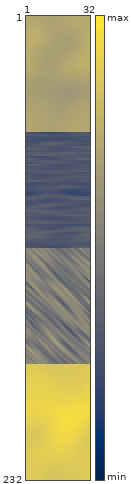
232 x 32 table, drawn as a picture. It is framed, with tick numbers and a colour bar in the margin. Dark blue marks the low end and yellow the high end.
The table splits into 4 rows of 1 panel. Panel 1,1: high, smooth, faint in contrast. Panel 2,1: low, streaked across, faint in contrast. Panel 3,1: middling, slanting down to the right. Panel 4,1: very high, smooth, faint in contrast.
